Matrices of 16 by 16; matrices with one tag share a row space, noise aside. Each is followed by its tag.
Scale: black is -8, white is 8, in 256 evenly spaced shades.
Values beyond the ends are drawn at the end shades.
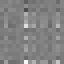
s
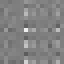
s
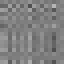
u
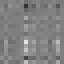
s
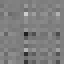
s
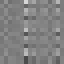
s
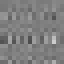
u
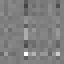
s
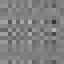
u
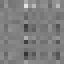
s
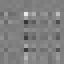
s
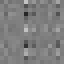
s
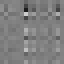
s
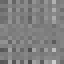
u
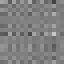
u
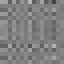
u
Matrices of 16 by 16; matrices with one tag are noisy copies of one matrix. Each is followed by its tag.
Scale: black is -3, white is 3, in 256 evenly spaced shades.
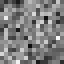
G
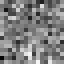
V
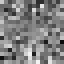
V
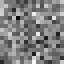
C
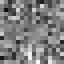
V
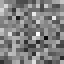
C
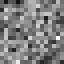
G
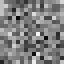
C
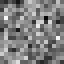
G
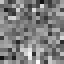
V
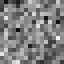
G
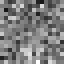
V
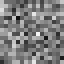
C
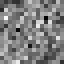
G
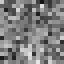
V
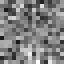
V
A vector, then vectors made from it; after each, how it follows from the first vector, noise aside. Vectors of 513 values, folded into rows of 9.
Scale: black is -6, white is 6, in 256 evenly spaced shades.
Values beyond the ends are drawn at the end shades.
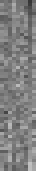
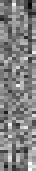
scaled up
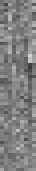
wrapped around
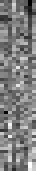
scaled up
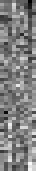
scaled up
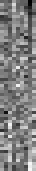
scaled up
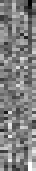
scaled up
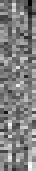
scaled up
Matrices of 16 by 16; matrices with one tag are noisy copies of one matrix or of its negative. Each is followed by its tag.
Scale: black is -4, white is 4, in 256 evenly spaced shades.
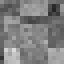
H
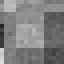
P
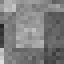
P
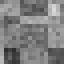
H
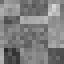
H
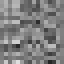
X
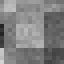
P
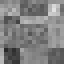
H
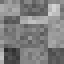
H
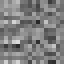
X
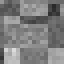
H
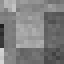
P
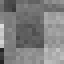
P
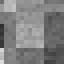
P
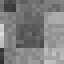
P
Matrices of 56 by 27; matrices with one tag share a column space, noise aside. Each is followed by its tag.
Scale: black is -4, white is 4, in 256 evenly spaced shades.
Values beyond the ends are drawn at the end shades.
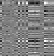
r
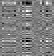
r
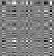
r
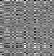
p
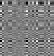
r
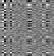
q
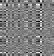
q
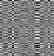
p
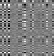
q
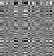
r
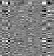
r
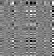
r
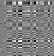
r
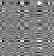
r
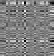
r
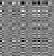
r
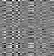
p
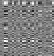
r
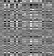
q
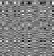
r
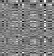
q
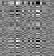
r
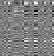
r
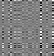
p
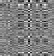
q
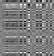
q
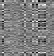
q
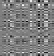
q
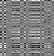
p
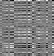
p
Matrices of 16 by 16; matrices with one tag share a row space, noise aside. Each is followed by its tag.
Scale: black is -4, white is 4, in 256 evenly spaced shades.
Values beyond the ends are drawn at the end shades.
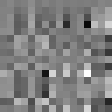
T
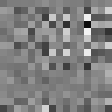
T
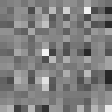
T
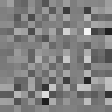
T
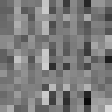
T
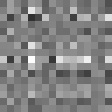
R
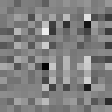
T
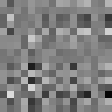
R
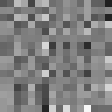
T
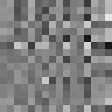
T
